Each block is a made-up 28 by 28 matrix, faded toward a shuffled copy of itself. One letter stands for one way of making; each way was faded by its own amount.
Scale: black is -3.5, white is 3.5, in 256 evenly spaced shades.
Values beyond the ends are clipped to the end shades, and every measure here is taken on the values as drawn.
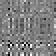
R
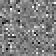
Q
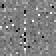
Q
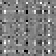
R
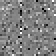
Q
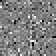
Q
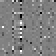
R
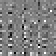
R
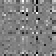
R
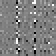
R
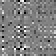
R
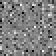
Q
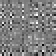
R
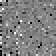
Q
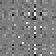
R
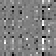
R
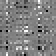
R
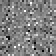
Q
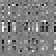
R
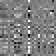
R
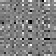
R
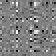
R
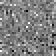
Q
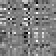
R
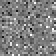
Q
